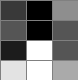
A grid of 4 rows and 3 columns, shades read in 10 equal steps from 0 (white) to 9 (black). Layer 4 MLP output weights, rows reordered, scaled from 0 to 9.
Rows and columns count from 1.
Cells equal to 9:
2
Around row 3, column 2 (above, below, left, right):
9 0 8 6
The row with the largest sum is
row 2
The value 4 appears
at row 1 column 3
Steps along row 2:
up down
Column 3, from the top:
4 6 6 3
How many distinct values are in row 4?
3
